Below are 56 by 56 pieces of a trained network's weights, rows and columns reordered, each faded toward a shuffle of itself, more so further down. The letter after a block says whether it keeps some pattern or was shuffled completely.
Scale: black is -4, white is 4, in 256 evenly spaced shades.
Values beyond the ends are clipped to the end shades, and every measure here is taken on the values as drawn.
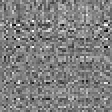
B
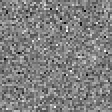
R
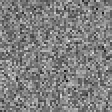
R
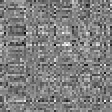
B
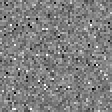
R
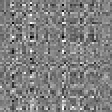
B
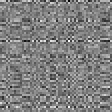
B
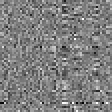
B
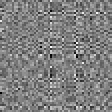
B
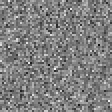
R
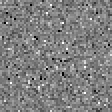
R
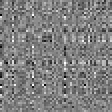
B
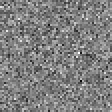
R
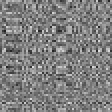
B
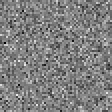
R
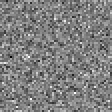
R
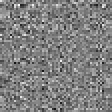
B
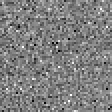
R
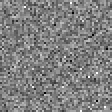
R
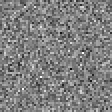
R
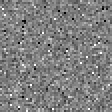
R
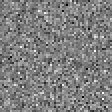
R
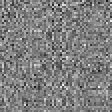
B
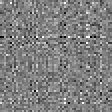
B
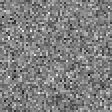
R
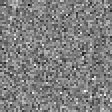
R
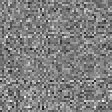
B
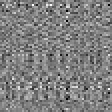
B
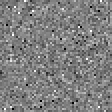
R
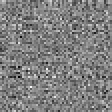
B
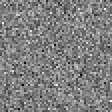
R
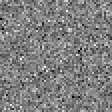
R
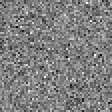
R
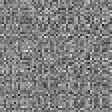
B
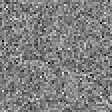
R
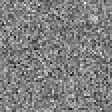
R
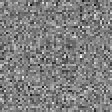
B
